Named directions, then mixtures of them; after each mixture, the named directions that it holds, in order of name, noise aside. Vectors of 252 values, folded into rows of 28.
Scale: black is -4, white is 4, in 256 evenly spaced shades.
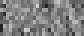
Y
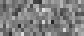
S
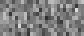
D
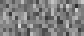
D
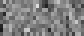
Y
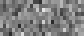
S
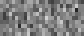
D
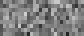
D, Y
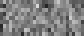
Y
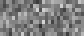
D, S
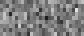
D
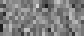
Y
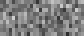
D, S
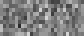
D, Y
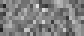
S, Y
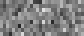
S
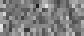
Y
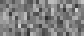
D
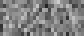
D, Y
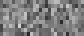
D, Y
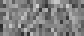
D, Y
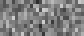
D, S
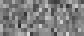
D, Y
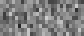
D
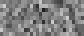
S, Y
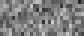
D, S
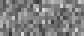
D, S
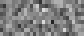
S, Y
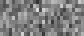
D, S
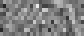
S, Y
